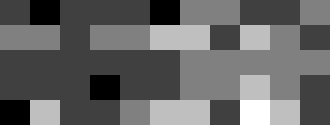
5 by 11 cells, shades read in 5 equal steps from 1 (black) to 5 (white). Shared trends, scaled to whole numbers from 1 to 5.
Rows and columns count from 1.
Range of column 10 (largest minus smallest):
2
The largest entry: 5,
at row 5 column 9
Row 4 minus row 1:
0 1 0 -1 0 1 0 0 2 1 -1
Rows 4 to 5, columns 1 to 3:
2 2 2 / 1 4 2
